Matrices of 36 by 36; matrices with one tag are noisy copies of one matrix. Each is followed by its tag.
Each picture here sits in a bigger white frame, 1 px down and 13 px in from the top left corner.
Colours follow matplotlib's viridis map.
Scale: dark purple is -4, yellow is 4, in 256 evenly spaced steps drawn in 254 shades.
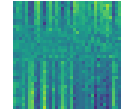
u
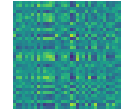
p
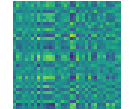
p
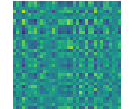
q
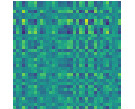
q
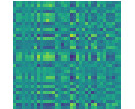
p
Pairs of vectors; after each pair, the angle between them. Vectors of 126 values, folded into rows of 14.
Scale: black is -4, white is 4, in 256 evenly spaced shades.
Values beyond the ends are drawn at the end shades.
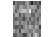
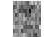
nearly opposite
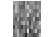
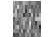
orthogonal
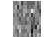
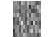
partly opposed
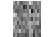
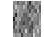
partly opposed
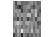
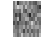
partly opposed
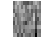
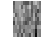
nearly parallel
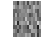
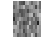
partly opposed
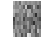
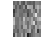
nearly opposite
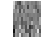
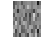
partly opposed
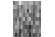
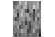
partly aligned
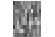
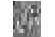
nearly parallel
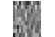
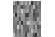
partly opposed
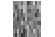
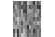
nearly opposite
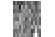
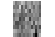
nearly opposite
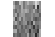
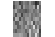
nearly opposite
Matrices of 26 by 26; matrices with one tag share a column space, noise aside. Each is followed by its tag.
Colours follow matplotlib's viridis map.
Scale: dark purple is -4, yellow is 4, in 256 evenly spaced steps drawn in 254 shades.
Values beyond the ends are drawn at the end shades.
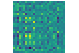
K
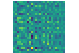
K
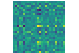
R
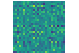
R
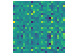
K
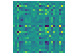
R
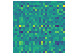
R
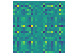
R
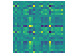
R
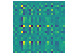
R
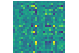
R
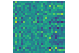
K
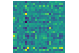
K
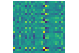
K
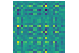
R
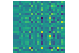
K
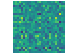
K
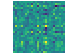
R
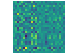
K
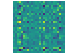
K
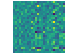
K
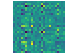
R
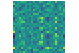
K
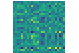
K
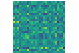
K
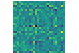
R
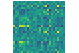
R
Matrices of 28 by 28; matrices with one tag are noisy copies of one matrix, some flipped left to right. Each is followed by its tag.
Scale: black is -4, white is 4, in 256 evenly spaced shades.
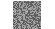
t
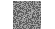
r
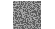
r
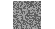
t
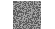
r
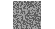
t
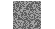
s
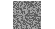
t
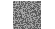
r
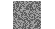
s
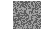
t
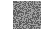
r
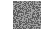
r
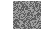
s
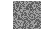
s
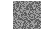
s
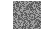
s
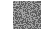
r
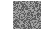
s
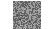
t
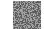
r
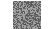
t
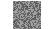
s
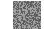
t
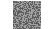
r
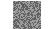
s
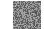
r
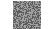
r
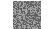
t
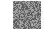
s
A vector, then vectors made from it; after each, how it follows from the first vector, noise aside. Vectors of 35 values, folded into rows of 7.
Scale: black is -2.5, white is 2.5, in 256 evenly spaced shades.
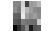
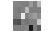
partly zeroed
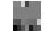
partly zeroed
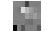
partly zeroed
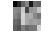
wrapped around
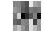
wrapped around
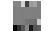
partly zeroed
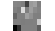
partly zeroed
